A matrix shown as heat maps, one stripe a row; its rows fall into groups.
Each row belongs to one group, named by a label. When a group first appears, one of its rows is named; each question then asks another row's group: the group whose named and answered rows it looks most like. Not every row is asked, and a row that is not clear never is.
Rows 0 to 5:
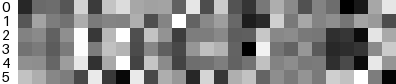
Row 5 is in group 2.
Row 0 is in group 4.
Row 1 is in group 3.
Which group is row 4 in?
4
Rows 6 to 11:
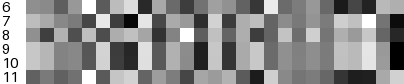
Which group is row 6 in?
4
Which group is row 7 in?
2
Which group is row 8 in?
3
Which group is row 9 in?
2
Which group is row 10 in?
2
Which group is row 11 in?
4
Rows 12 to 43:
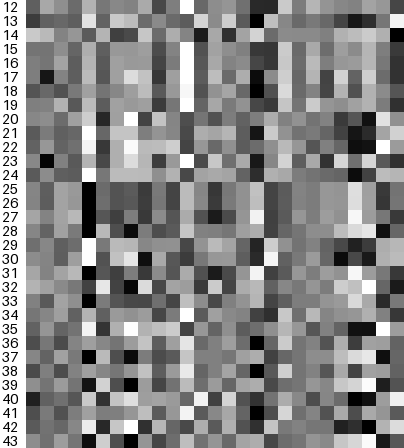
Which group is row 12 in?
3
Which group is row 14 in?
2
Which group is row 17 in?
3
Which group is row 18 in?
3
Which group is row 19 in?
3
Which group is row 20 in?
4
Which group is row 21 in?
4
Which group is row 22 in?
4
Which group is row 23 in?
3
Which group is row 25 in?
2
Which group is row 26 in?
2
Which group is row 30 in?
4
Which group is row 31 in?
2
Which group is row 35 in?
4
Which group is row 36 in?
3
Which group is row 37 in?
2
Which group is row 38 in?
3
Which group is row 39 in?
2
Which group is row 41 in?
3
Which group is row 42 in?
4
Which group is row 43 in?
2
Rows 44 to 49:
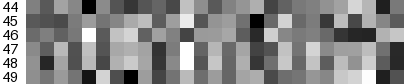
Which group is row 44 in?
2
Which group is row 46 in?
4
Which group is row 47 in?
3
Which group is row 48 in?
3
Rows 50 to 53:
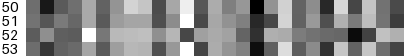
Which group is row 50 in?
3
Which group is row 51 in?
3
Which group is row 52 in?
4
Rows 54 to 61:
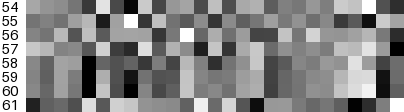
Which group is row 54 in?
2
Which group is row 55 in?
4
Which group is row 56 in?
3
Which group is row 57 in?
2
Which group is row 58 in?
2
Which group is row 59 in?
2
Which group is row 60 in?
2
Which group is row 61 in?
4
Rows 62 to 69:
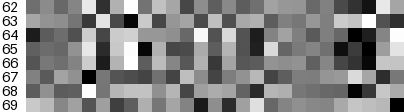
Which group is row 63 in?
2
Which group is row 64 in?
4
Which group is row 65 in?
4
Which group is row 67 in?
2
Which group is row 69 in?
2
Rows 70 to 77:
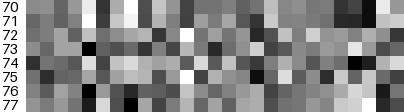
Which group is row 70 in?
4
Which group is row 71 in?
4
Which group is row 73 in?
2
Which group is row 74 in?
4
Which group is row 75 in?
3
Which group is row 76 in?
2
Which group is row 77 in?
2
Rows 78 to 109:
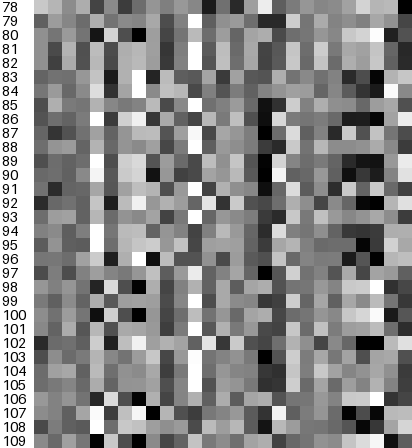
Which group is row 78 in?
2
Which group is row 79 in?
3
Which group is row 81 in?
3
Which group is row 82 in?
3
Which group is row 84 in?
4
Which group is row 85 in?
3
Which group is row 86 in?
4
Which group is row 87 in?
3
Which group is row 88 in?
3
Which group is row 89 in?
4
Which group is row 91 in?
3
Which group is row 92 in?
4
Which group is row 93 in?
3
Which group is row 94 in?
4
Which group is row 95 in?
4
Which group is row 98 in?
2
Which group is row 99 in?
3
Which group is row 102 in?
4
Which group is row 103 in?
3
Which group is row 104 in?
3
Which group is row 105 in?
3
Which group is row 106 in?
2
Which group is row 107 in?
4
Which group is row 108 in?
4
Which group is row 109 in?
2
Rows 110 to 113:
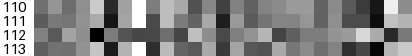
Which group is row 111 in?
4
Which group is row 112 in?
2
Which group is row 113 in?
4
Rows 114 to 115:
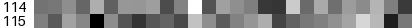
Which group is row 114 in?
3
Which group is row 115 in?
2
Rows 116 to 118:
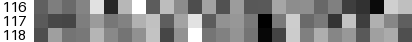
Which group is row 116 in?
4
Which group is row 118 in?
3
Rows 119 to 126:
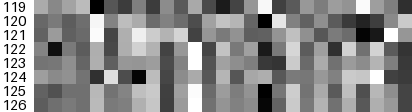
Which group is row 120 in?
4
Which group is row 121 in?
4
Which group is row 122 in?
3
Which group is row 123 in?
3
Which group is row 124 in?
2
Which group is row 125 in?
3
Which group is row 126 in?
3
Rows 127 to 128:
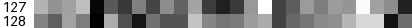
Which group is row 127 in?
2
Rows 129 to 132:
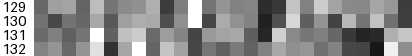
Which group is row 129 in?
3
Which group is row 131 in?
4
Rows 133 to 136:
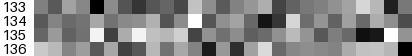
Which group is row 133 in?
2
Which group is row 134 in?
3
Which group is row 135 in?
4
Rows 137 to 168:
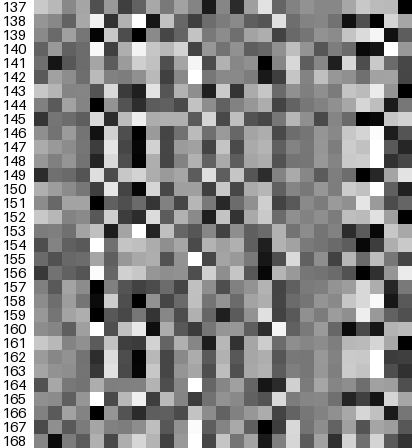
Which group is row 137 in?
2
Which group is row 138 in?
4
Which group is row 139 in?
2
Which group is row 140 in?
4
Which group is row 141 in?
3
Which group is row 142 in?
3
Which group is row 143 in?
2
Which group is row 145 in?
4
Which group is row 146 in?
2
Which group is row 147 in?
2
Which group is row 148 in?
2
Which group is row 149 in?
4
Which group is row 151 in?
2
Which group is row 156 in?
4
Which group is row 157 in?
2
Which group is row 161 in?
2
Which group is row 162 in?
2
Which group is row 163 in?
2
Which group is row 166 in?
2
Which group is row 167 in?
3
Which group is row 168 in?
3
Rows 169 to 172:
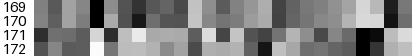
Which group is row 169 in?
2
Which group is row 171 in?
4
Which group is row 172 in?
4
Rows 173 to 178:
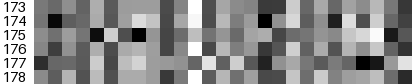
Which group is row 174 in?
3
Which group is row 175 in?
2
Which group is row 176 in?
3
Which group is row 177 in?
4
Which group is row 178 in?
3
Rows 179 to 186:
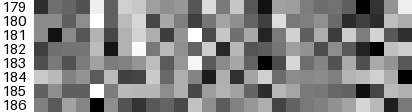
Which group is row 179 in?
4
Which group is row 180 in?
4
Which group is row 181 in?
3
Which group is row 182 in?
4
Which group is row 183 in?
3
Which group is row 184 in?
2
